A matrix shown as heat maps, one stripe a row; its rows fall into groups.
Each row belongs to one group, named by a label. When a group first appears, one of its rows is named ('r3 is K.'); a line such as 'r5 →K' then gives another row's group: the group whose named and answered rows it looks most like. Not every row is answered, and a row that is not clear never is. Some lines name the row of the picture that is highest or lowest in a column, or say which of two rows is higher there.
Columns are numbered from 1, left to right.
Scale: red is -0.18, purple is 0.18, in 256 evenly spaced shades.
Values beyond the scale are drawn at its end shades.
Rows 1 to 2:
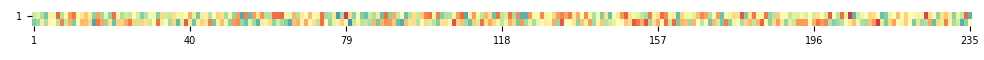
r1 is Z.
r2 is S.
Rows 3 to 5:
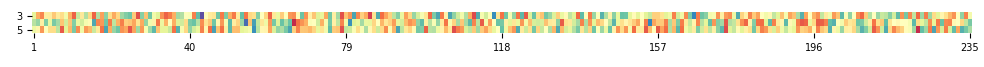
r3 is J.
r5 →S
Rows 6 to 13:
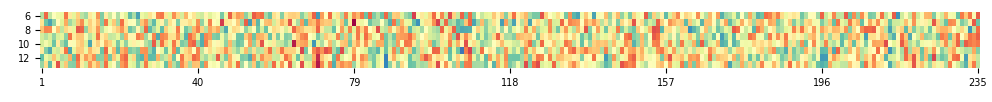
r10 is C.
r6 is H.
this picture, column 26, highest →12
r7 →Z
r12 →Z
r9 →C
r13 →Z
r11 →Z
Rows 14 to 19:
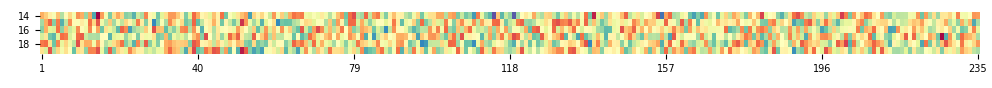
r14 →J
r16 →Z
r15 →S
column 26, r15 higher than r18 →No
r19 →S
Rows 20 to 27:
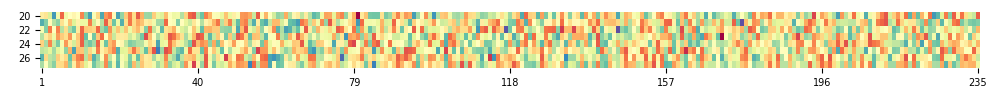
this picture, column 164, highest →24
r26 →H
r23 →J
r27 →H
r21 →S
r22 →S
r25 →C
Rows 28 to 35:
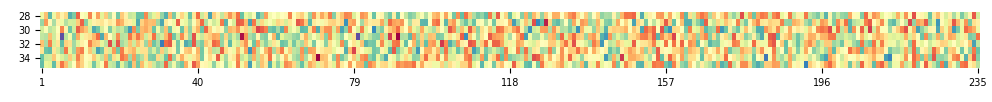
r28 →Z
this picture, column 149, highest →29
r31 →S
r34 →Z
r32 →S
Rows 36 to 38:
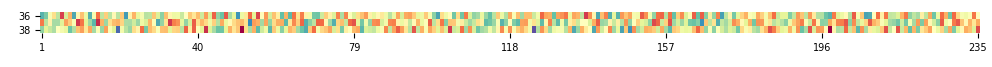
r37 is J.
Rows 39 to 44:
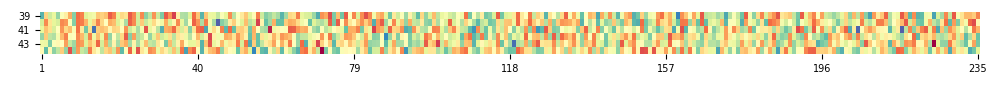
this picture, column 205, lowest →42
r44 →S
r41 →J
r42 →Z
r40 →C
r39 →C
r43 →Z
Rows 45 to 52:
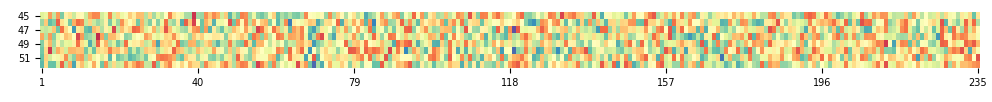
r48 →J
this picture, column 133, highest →50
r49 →C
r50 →J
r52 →C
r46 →H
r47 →C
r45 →S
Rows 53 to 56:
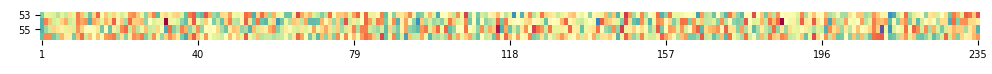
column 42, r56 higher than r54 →No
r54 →C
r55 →Z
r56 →C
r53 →C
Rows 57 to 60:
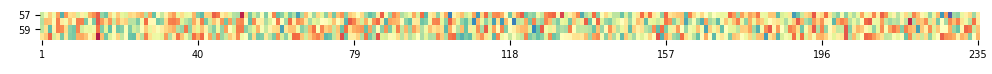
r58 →J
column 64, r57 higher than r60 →Yes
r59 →H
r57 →S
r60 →J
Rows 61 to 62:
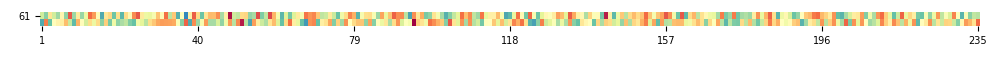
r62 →H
